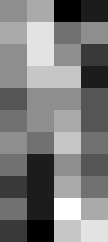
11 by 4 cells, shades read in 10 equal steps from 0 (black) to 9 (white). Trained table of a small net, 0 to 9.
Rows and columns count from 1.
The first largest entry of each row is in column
2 2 2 2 2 3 3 3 3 3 4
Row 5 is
3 5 5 3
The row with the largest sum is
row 2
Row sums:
12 23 20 20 16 18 20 13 13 20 17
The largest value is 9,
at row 10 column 3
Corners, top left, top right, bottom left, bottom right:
5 1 2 8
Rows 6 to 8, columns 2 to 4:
5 6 3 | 4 7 4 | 1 5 3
